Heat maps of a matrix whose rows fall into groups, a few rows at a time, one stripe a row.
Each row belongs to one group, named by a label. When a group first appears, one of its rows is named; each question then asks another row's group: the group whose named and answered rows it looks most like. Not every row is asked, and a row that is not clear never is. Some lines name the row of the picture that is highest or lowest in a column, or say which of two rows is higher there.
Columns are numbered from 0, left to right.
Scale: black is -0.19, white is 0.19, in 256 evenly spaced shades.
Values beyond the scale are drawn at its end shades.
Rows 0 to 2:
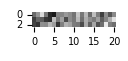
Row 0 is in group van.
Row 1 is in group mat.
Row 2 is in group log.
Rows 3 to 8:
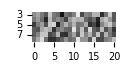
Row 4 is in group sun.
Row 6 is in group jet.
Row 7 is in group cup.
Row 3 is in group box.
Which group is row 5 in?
log
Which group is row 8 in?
van
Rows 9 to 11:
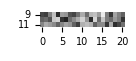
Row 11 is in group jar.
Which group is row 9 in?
cup
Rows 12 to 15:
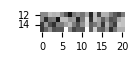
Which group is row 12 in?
box
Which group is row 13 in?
mat
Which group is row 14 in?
mat
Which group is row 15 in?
mat
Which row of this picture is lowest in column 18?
14
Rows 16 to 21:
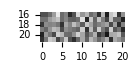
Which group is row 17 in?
jet
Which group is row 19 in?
jet
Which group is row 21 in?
cup
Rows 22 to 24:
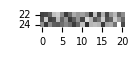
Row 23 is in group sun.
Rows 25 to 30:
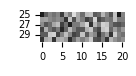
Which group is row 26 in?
log
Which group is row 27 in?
box
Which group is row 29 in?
cup
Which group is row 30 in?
sun
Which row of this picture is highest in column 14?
27
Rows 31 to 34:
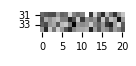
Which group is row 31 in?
mat
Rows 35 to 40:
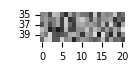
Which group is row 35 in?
log
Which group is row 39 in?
van
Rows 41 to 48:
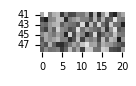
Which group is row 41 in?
box
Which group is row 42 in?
log
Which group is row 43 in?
jet
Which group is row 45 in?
log
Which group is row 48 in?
van
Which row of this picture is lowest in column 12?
41
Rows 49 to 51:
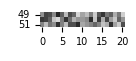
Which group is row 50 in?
log
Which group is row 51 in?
cup
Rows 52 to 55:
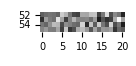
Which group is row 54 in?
jet
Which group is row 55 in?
box
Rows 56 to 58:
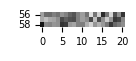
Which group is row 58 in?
van
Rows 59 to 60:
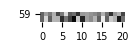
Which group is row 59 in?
cup
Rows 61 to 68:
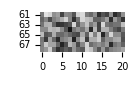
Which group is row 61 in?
jar
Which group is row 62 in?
cup
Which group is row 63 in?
van
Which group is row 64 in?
box
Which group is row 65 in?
jet
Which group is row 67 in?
van
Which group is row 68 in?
van
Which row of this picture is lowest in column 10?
68
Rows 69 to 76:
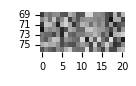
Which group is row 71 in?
jar
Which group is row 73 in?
mat
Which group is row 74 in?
jet
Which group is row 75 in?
box
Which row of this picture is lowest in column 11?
74
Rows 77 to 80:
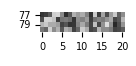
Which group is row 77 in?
log
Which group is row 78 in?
jar
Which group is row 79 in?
box
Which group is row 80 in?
jar
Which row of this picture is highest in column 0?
79
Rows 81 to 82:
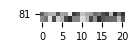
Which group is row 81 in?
jar
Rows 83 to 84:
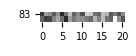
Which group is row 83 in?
van
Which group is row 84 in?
log
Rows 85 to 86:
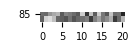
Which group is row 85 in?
jet
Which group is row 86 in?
jar
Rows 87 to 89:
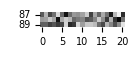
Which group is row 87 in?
log
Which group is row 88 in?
jar
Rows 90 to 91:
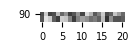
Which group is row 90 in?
sun
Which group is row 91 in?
jar
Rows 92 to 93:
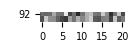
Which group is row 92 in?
cup
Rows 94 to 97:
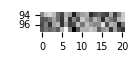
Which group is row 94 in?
jar
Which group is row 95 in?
mat
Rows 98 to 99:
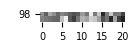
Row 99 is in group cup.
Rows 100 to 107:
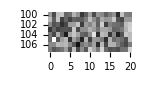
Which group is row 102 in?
mat
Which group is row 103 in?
mat
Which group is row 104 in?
mat
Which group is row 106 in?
box
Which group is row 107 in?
mat
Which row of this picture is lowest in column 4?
104
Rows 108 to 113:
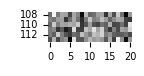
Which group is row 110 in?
jar
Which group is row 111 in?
mat
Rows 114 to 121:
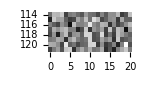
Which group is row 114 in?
jar
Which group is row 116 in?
mat
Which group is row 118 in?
log
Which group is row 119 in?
jar
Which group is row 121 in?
log
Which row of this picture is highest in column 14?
116
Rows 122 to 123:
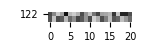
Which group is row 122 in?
jar
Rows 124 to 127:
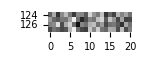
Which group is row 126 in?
box
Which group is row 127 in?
cup
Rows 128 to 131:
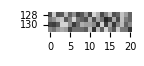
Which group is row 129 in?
cup
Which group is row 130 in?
log
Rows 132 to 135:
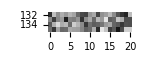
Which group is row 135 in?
mat
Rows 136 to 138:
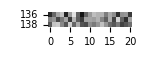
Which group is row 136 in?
cup
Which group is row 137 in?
sun
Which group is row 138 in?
jar
